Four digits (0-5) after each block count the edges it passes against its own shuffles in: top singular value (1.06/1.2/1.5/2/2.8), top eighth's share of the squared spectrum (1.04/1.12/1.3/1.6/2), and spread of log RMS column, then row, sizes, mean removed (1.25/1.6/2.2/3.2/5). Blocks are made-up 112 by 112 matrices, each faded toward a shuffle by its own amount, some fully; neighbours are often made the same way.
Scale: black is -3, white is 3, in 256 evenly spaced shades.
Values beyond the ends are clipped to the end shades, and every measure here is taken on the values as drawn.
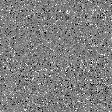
3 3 1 2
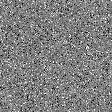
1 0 0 0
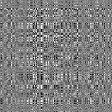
5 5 4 4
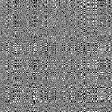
5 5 4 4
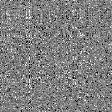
4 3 2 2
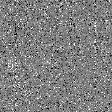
3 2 2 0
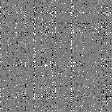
3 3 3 3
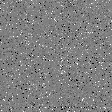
1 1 1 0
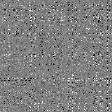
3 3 3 3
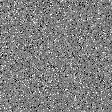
2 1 0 0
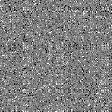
4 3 2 2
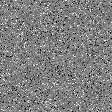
1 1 0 0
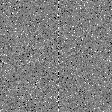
3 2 1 0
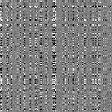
5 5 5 4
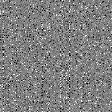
4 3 2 1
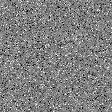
0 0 0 0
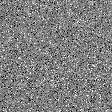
3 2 0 0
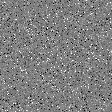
0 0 0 0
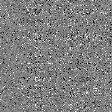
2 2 3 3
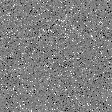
1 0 0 0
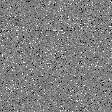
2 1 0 1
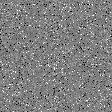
1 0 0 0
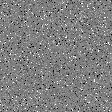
0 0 0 0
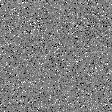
1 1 0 1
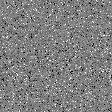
0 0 0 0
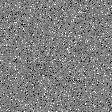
0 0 1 0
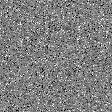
3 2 1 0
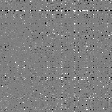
5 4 2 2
